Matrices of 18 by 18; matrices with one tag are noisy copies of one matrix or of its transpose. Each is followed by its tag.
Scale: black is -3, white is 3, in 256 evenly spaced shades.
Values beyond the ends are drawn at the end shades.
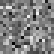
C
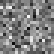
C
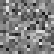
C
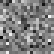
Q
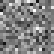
Q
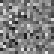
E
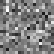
C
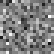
Q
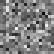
C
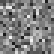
C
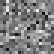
C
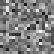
C
